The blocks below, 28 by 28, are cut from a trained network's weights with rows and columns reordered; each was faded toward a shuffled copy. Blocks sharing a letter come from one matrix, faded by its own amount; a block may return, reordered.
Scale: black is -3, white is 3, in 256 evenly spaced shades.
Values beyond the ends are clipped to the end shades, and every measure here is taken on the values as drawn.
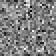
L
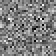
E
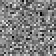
L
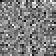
E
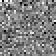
L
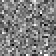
E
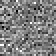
E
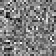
E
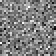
L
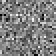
E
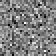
L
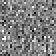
L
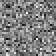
E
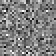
E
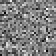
E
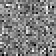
E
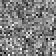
E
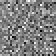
E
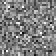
E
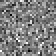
L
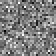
L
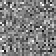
E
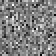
L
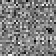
E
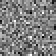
E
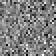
L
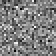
E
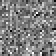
L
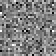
E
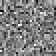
E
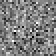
L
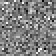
E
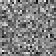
E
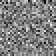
E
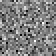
L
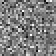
E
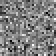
L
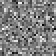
L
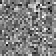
E
